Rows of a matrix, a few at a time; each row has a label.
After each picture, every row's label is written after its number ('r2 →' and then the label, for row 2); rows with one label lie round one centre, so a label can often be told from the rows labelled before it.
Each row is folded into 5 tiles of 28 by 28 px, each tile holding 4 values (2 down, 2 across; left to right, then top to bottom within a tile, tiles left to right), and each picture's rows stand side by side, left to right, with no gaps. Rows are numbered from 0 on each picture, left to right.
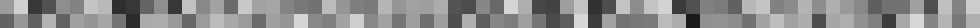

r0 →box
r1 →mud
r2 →mud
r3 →box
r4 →box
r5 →mud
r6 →mud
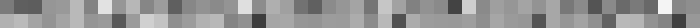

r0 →mud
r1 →mud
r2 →mud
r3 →mud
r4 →mud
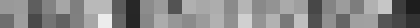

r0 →box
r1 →mud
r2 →box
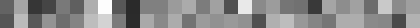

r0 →box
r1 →mud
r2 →mud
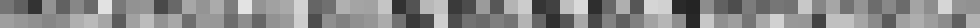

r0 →mud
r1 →mud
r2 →box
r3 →box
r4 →box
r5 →mud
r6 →mud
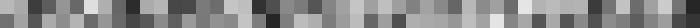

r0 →box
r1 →box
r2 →mud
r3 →mud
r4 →box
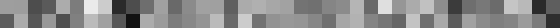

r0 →box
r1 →mud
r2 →mud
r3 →box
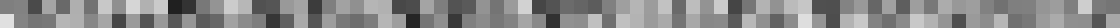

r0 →mud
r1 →box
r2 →box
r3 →box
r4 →mud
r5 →box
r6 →mud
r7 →mud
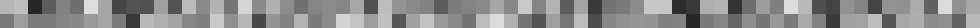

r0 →box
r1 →mud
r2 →mud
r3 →mud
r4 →box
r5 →box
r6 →mud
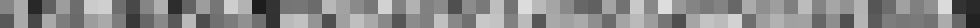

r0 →box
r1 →box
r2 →mud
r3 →mud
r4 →mud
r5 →mud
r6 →box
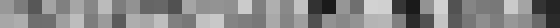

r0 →mud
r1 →mud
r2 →box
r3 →box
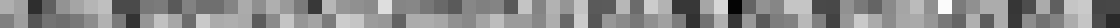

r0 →box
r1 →mud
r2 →mud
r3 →mud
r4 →box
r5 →box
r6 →mud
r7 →box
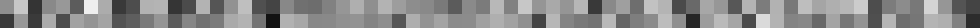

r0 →box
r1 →box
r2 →mud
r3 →mud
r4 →box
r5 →mud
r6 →box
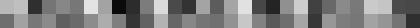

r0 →box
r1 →box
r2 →box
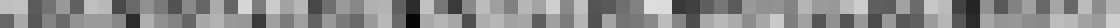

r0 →box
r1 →mud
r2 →box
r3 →mud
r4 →box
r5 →mud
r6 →box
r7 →mud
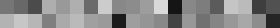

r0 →mud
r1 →box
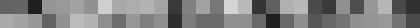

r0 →mud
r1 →box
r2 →box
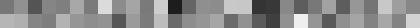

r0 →mud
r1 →box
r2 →mud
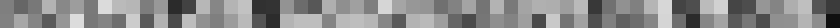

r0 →mud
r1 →box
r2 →mud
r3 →mud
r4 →box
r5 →box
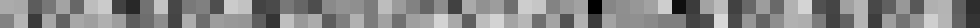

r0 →box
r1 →box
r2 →mud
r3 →mud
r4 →box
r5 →box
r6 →box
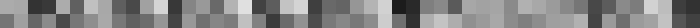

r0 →box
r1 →box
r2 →box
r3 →mud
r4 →box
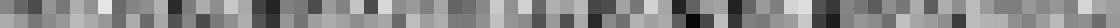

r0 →mud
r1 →box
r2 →mud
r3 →mud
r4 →box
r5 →box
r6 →mud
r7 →mud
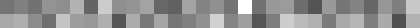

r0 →mud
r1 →mud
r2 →mud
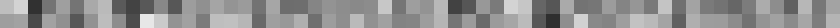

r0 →box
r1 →mud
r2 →mud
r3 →box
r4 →mud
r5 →mud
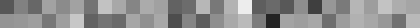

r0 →mud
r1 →box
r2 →mud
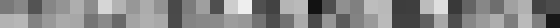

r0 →mud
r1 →box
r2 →box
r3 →box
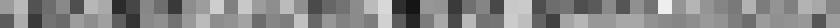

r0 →box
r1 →mud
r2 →box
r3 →box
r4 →mud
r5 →mud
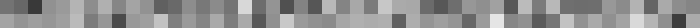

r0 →mud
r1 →mud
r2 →mud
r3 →mud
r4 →mud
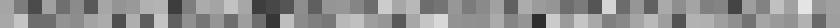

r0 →mud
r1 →box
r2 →mud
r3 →mud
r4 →mud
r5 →mud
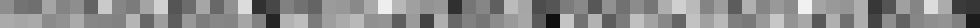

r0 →mud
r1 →box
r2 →mud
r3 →box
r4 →mud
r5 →mud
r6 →box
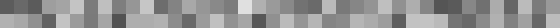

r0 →mud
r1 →mud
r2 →mud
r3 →mud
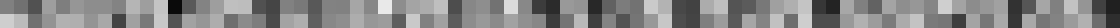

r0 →mud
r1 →box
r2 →mud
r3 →box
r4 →box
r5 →box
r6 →mud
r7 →box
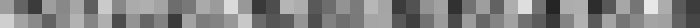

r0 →mud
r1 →box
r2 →box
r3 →box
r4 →box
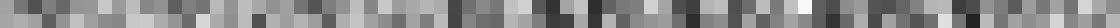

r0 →mud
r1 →mud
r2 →mud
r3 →box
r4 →box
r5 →box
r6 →box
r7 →mud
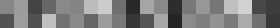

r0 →box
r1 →box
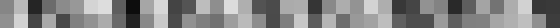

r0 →box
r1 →box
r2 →box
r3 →box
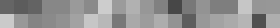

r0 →mud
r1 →mud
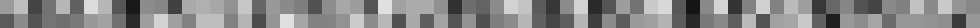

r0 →box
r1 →mud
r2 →mud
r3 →box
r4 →box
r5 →box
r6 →mud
